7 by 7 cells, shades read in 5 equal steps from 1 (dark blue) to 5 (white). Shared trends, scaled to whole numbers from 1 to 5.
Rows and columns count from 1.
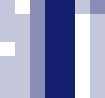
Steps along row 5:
same down down same up down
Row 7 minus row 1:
0 -1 0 0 0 1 1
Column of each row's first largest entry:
2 6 6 1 6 6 6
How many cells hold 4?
19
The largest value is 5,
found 8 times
